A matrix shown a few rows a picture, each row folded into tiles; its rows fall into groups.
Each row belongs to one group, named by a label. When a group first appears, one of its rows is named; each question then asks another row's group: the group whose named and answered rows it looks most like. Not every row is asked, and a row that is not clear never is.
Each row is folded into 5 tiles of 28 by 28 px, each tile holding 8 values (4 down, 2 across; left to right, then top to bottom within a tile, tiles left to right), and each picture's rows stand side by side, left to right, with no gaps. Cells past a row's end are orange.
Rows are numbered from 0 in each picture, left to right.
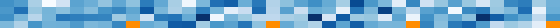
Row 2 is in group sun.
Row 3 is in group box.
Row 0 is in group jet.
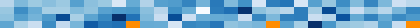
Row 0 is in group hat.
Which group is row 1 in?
sun
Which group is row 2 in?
box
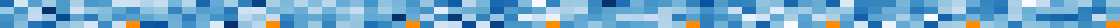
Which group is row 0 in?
box
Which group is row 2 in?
hat
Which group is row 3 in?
sun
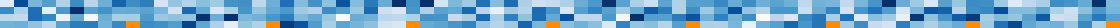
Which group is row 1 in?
box
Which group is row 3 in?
box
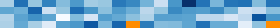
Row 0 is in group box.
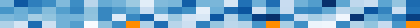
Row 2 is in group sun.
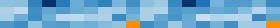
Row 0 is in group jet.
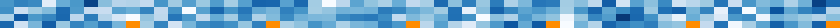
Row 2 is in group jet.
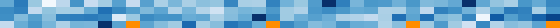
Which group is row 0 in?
jet
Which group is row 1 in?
hat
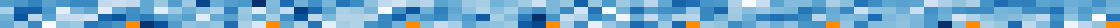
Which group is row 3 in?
hat
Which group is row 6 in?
jet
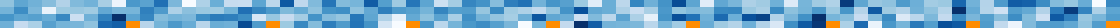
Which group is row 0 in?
hat
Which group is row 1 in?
jet
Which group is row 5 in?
hat
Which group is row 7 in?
sun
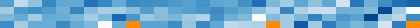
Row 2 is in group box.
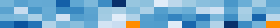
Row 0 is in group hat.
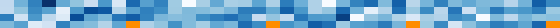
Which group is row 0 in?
sun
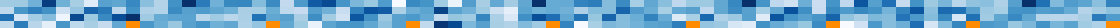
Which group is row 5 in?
sun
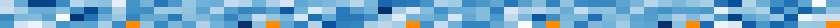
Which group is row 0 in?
sun
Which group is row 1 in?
jet
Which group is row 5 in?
sun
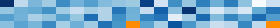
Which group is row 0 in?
box
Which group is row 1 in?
box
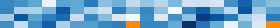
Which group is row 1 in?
box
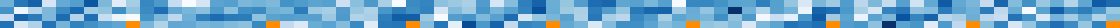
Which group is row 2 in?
hat
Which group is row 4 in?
sun
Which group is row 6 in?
box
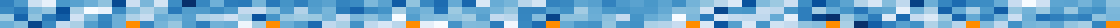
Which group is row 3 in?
hat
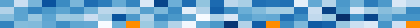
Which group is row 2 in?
box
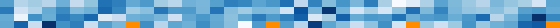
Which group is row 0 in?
box
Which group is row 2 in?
box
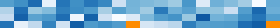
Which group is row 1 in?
hat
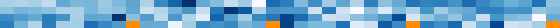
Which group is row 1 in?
sun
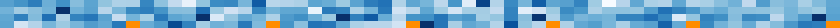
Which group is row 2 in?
box
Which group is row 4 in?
jet
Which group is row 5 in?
hat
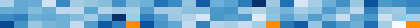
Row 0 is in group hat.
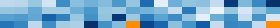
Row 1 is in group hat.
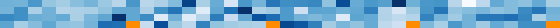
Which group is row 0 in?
hat
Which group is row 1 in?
sun
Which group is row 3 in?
jet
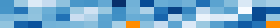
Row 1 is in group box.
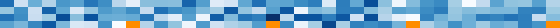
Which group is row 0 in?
box
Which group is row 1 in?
sun
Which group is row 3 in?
jet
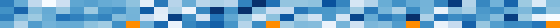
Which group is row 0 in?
jet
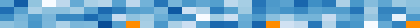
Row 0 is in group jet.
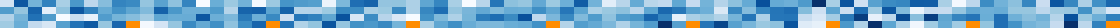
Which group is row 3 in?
jet
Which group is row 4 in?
jet
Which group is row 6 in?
box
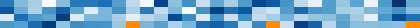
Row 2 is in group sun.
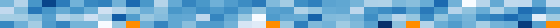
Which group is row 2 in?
jet
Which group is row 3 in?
jet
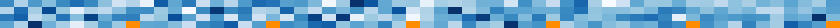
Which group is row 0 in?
box
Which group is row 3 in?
hat
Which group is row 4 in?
jet
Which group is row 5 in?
hat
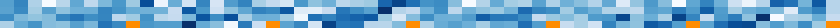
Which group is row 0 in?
jet
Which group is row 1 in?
box
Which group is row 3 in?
jet
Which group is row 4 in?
hat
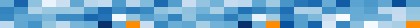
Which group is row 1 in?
jet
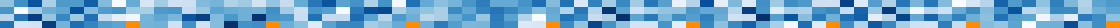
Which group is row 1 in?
hat
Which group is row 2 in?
sun
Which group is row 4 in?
box
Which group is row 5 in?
box
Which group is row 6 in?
box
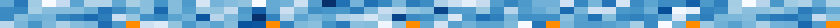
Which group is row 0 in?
jet
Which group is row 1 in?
hat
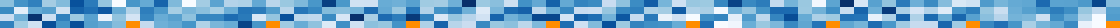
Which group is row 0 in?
sun
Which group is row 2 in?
sun
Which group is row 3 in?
sun
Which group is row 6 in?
box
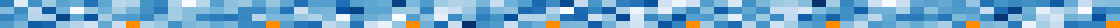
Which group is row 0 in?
box
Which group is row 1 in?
jet
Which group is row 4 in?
box
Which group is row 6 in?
jet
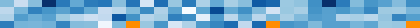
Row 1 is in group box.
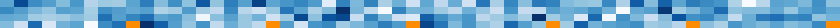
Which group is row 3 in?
hat
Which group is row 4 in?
sun
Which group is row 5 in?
jet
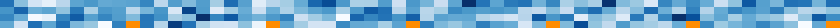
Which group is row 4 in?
sun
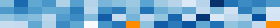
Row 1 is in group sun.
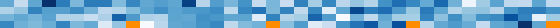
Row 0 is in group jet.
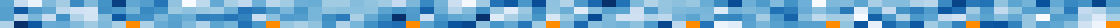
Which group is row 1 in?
jet
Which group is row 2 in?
hat
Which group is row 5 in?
sun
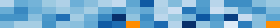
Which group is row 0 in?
hat
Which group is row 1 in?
box
